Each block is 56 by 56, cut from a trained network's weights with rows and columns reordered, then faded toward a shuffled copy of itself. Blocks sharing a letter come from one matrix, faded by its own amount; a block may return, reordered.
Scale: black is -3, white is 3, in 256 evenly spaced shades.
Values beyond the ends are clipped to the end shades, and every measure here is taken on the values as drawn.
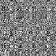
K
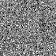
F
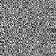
K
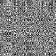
K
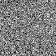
F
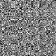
K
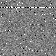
F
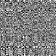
K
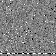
F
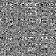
K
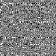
K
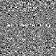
K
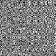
K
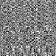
K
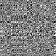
K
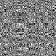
K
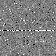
F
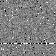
F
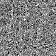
F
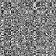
K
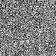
F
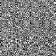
K
